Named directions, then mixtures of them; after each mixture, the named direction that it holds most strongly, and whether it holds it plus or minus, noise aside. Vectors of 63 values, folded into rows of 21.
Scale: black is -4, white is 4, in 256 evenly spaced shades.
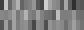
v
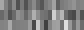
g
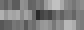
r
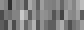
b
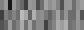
b, plus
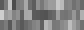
r, plus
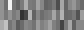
b, minus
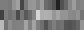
r, minus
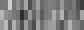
b, minus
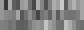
v, minus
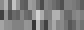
r, minus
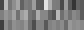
v, plus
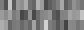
g, minus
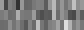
g, plus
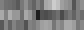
r, plus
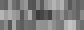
r, plus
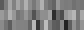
g, minus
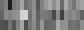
b, plus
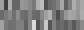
v, minus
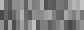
b, plus
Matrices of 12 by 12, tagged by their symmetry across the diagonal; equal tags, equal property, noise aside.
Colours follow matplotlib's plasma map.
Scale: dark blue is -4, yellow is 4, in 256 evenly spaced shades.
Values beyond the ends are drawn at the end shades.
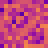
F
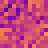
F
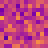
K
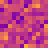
F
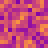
F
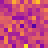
K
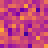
K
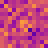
F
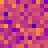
K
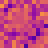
F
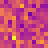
K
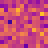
K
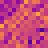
F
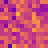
K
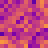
F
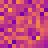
F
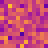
K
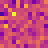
F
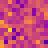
K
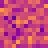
K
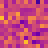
K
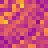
F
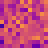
K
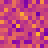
K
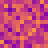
F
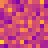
F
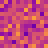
F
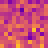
K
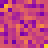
F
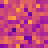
K
